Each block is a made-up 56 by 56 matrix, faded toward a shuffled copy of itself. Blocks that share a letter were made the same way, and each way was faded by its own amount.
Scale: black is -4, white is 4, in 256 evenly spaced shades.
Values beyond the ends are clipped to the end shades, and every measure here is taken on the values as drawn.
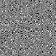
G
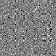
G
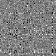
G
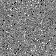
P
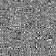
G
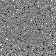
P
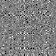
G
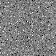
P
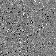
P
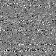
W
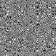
G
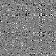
G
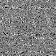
W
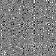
G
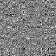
G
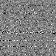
W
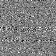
W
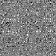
G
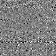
W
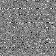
W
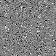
P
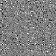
G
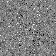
P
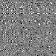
G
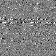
W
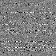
W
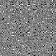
G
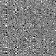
G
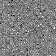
P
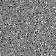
P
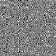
G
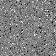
P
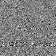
W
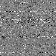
W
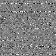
W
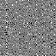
G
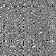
G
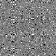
G
